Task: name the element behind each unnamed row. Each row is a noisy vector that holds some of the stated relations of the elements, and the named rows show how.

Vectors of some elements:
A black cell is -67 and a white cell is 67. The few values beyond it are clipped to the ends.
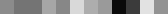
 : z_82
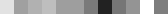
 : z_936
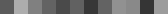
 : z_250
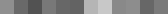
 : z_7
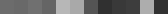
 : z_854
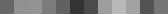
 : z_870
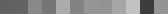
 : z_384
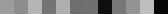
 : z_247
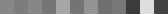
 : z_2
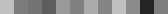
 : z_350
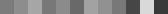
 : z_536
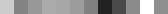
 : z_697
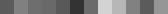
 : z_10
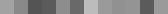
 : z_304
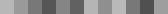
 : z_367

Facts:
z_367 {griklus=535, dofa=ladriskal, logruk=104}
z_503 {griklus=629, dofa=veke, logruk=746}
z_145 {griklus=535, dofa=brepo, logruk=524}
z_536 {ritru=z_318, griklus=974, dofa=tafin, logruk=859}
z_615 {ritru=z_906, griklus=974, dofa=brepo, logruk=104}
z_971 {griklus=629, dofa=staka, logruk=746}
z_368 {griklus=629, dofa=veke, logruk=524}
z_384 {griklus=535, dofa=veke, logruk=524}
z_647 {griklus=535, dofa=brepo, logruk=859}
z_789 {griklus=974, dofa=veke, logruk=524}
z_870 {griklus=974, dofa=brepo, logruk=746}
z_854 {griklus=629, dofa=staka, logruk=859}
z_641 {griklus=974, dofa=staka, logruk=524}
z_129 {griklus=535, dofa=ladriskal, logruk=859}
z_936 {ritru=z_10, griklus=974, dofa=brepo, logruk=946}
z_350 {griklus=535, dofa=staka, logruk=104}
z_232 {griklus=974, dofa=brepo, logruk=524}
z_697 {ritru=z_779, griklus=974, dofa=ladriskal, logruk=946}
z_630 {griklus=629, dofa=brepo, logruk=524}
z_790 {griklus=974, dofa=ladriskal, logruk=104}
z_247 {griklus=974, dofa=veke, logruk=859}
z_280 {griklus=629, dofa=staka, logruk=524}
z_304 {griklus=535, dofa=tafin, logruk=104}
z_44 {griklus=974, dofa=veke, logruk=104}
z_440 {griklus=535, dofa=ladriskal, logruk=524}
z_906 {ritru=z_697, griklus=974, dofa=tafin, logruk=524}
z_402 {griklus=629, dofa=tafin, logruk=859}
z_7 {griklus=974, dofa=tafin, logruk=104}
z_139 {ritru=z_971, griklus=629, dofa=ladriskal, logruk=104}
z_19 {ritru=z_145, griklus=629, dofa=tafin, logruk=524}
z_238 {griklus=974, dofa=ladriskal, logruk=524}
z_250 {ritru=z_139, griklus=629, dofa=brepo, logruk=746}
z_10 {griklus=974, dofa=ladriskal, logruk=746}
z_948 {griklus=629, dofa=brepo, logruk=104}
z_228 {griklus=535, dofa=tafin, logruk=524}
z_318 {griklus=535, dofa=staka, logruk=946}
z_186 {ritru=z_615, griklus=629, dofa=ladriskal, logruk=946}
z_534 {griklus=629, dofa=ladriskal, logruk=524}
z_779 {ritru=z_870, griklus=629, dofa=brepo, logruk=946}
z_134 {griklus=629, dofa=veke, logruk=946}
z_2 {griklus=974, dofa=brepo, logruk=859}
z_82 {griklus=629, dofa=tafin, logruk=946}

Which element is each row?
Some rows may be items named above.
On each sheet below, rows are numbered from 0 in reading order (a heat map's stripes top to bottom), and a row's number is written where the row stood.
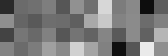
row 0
z_503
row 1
z_7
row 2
z_19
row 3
z_82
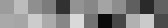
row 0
z_948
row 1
z_134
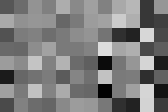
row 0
z_384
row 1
z_44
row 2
z_402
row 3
z_789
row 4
z_247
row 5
z_503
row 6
z_247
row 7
z_402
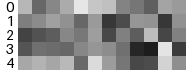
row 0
z_318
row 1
z_280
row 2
z_368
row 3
z_402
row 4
z_186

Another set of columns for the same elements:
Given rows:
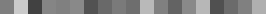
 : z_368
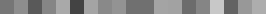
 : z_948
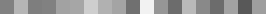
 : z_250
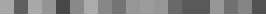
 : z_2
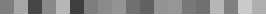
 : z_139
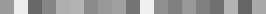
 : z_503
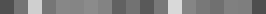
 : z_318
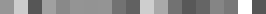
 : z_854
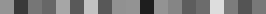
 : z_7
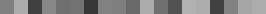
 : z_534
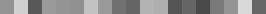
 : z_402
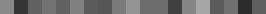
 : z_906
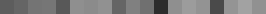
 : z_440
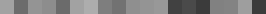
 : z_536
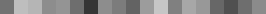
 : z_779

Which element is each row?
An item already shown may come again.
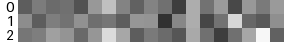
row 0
z_384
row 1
z_44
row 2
z_129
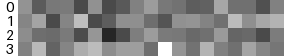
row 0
z_789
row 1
z_139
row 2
z_789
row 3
z_971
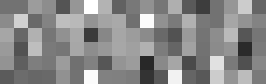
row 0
z_647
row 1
z_971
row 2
z_10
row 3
z_870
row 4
z_44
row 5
z_350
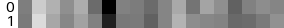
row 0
z_186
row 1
z_134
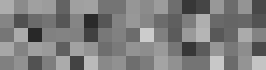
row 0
z_247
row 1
z_641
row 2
z_280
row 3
z_247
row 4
z_948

